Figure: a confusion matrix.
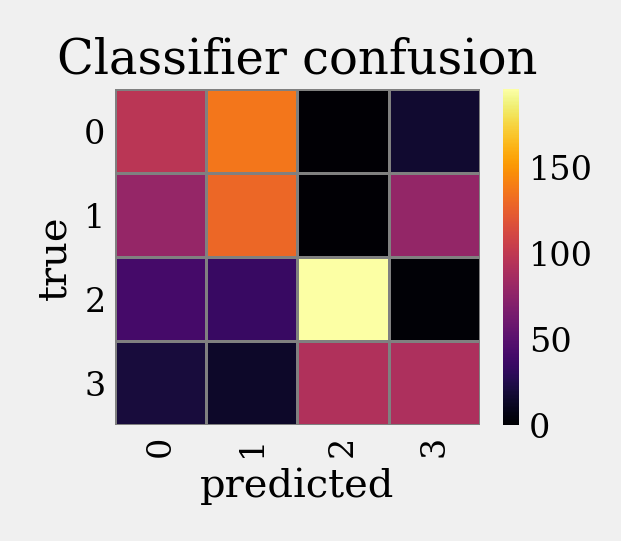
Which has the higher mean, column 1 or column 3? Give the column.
1
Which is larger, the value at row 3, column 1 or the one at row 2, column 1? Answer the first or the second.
the second
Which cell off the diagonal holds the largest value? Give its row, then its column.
0, 1
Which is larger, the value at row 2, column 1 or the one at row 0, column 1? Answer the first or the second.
the second
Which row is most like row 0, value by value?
1
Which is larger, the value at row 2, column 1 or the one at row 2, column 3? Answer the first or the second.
the first
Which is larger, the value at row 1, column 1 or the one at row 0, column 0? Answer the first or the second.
the first
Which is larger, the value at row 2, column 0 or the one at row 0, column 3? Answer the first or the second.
the first
